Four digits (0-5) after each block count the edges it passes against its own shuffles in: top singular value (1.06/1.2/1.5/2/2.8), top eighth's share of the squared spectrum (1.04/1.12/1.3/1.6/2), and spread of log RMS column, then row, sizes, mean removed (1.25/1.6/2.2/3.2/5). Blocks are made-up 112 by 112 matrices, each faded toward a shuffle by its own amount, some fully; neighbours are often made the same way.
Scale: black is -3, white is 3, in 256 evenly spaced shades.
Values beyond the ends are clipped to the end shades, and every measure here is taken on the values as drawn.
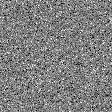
2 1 0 0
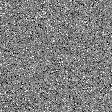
0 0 0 0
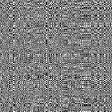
5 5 4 4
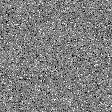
1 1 0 0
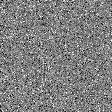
2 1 0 0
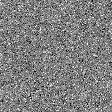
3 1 0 0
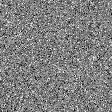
2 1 0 0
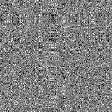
4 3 2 2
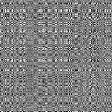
5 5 4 4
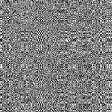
5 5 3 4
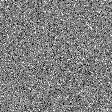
1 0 0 0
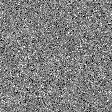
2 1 0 0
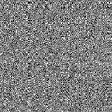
4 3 2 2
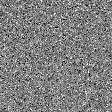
2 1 0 0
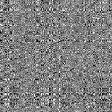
5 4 3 3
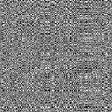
5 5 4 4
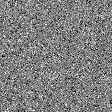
2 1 0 0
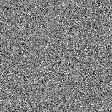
3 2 1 0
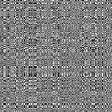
5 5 4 4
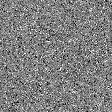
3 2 0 0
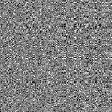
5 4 3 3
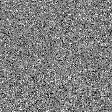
3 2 0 1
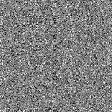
4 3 1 1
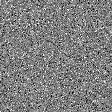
3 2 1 0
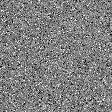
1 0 0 0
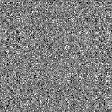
4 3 2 2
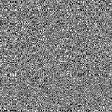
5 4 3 3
